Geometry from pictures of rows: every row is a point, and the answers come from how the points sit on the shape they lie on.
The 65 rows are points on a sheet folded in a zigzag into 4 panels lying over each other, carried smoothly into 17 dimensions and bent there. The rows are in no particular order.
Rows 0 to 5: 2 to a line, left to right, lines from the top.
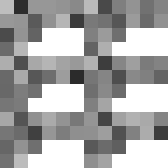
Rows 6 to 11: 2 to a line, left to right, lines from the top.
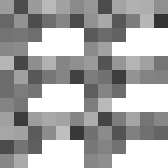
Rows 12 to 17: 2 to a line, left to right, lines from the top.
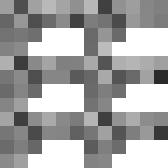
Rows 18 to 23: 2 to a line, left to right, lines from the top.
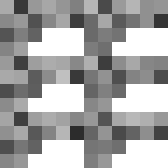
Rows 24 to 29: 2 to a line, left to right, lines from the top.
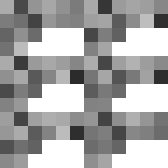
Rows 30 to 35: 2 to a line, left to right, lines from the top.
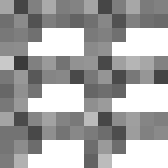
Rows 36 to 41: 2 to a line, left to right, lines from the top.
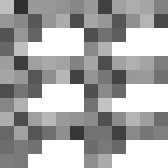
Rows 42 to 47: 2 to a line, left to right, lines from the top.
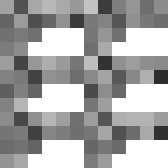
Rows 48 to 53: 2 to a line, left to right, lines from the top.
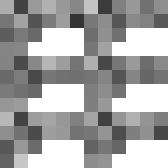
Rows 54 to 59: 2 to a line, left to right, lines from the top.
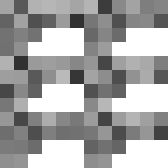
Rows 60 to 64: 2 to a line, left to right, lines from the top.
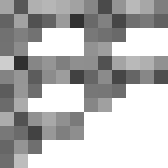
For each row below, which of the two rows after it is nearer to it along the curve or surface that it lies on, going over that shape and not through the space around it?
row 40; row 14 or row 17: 17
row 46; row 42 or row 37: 42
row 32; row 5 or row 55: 55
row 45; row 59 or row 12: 59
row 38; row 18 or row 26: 26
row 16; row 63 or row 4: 4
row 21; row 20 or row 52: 20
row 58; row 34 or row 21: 21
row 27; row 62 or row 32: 32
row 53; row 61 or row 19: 19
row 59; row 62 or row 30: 30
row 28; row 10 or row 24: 10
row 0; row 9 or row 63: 9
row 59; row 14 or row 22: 14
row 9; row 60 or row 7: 7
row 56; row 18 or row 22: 22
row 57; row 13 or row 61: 13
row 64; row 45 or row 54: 45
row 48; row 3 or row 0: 3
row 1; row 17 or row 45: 17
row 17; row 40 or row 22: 40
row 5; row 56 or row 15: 56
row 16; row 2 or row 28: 2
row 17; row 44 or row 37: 44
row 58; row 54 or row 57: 54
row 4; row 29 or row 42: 29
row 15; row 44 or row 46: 46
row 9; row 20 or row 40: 20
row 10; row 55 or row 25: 25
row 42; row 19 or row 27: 19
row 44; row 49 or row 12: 49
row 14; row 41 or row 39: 41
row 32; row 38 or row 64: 64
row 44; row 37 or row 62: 62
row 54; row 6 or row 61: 6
